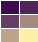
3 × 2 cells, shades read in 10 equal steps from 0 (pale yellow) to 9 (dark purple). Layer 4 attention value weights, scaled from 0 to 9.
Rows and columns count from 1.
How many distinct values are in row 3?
2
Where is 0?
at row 3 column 2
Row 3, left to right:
3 0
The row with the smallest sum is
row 3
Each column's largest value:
9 8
